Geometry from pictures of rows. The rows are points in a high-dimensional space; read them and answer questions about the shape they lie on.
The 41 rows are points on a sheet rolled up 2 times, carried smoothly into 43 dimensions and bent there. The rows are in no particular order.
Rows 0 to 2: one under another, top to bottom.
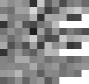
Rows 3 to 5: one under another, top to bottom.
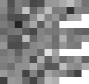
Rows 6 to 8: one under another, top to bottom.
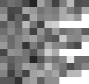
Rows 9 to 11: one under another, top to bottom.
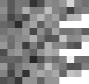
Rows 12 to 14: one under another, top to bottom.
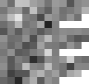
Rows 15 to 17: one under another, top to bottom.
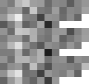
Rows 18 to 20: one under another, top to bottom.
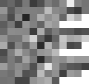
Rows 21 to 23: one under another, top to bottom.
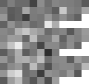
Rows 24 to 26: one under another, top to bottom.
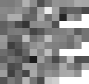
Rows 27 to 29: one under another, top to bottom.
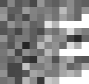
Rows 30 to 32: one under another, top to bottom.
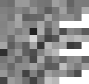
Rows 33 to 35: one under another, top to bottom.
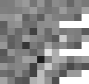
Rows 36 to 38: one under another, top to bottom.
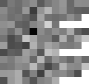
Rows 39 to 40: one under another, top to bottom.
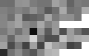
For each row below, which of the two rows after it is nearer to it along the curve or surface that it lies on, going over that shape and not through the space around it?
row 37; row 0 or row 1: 1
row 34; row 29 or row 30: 30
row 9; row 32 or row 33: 32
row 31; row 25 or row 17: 17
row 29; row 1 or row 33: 1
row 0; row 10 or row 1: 1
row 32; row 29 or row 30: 30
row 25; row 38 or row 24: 38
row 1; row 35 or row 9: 9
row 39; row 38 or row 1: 38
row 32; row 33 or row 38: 38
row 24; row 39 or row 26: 26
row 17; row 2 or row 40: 2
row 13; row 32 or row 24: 32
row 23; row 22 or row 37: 22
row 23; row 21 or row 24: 21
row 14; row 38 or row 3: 3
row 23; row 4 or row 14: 4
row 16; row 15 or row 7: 15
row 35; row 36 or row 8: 8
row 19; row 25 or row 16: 16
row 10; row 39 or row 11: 39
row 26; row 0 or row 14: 14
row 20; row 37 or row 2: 37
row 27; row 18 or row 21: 21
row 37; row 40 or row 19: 40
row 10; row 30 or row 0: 30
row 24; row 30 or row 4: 4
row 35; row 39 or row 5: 5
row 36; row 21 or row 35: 21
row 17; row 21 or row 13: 21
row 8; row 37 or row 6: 6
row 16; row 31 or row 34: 34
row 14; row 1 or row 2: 1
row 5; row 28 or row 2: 2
